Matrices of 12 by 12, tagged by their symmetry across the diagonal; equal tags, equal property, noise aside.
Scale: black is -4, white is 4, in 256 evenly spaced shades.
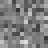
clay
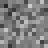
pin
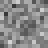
pin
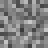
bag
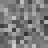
clay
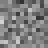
bag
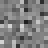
bag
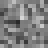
bag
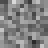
clay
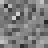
pin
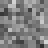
bag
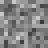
pin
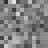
clay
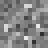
pin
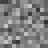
clay
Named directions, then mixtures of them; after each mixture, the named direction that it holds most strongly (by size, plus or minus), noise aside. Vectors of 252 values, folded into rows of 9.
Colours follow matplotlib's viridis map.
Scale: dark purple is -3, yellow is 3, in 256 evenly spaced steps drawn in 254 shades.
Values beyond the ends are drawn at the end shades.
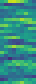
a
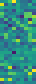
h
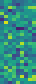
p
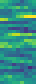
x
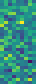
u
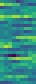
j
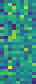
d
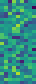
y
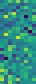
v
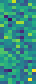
u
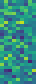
u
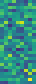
u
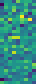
h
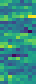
x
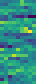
x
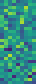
u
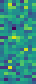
d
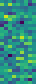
u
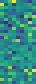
h
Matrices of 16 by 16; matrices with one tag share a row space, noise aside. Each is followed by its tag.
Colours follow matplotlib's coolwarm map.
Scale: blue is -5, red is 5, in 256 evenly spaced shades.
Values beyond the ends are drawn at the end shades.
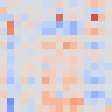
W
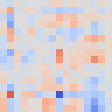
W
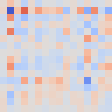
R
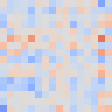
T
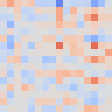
W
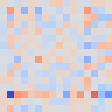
R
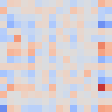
T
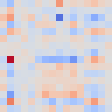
W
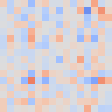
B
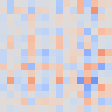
B
